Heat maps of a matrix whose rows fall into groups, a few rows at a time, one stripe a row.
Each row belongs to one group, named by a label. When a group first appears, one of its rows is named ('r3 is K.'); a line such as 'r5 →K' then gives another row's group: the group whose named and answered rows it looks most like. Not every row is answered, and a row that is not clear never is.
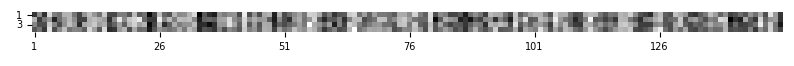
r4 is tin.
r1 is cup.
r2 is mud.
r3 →cup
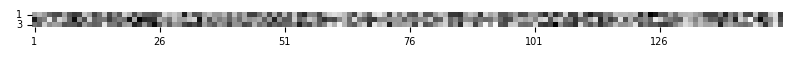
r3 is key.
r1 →key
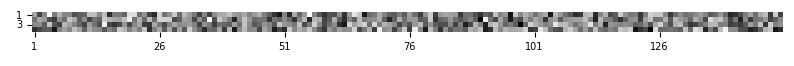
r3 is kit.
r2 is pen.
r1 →mud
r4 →tin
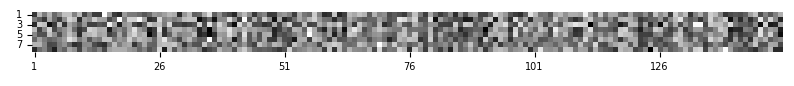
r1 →kit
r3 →pen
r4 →mud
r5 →cup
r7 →key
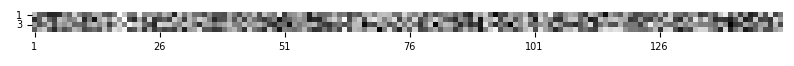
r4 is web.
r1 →tin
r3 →mud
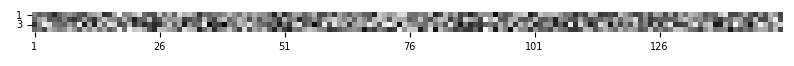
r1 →mud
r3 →web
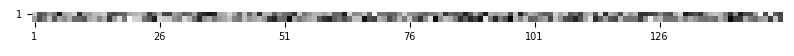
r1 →cup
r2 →mud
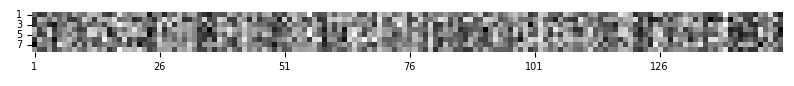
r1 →tin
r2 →key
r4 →mud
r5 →tin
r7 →mud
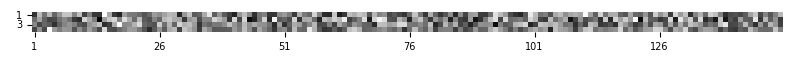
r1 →kit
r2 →key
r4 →kit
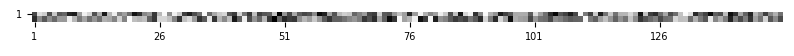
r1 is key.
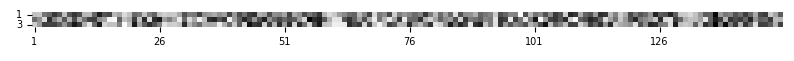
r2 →web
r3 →key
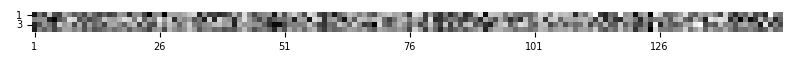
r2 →pen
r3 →mud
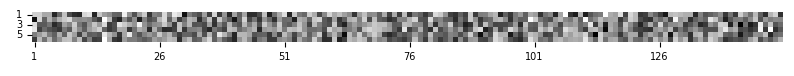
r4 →tin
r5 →pen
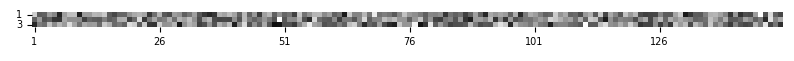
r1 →cup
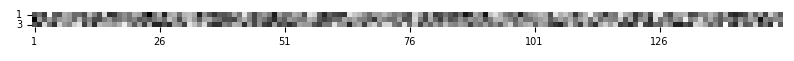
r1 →kit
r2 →kit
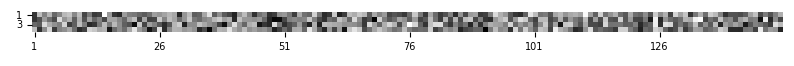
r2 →mud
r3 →web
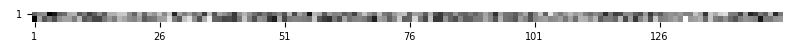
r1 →pen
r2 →kit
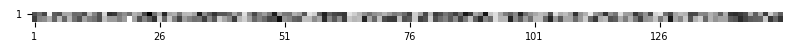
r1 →kit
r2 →pen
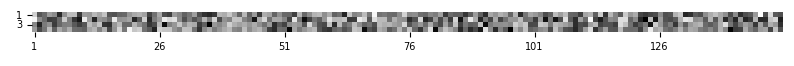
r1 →cup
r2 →key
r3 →mud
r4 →mud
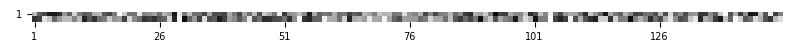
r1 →tin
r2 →web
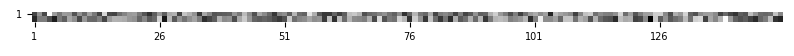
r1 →kit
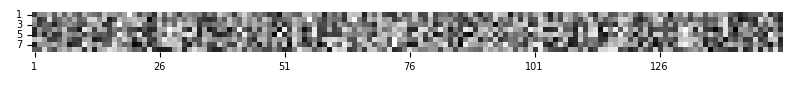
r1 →pen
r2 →tin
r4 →key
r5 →kit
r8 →web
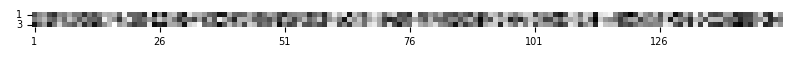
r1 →web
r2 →pen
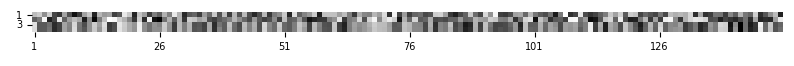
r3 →tin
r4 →tin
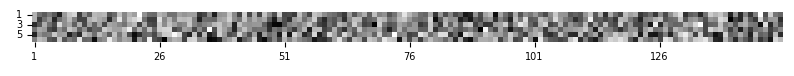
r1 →cup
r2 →mud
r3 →mud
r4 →pen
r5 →key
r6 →web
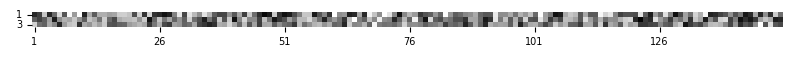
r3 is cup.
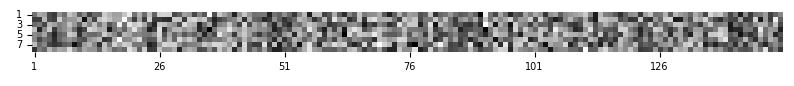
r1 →pen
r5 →pen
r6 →mud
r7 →key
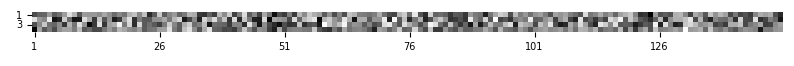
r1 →cup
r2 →key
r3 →web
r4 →kit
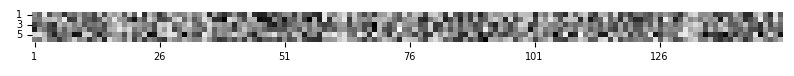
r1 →web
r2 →web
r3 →mud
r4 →pen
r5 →key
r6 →web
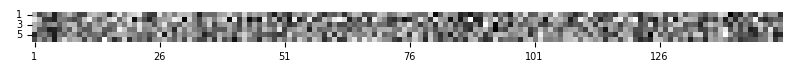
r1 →mud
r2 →key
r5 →pen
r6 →tin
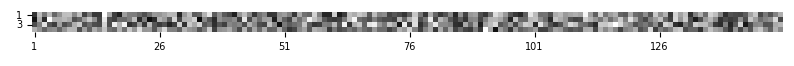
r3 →web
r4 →cup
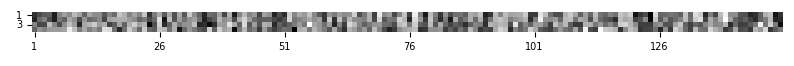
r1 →tin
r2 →pen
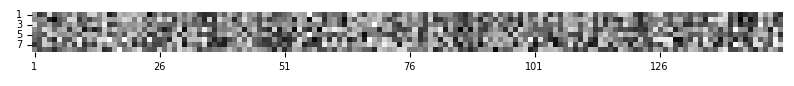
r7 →web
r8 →mud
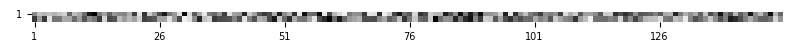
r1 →web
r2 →kit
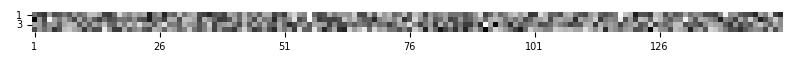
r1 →tin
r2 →kit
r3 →cup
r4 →kit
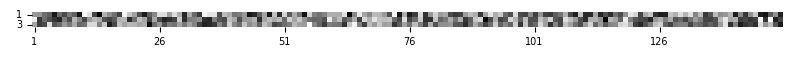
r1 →key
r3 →tin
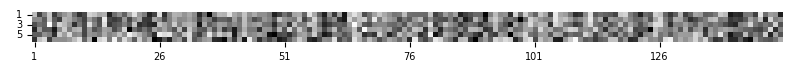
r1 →mud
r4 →tin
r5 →mud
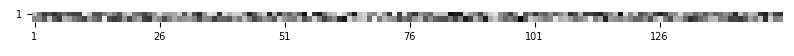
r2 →kit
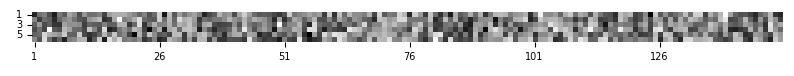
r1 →pen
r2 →mud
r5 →web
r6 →web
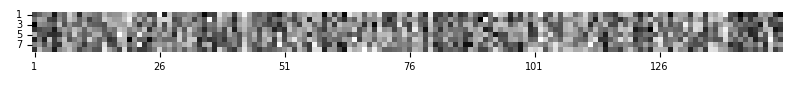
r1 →pen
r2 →pen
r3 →pen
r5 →tin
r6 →tin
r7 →kit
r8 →pen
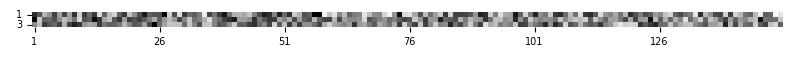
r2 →kit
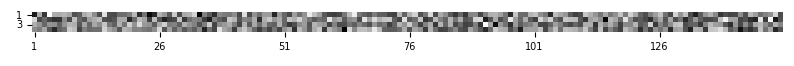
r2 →tin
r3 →cup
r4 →pen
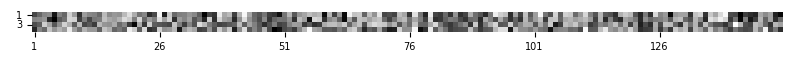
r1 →pen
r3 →web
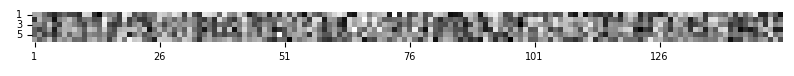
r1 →key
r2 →pen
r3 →kit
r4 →tin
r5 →tin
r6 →mud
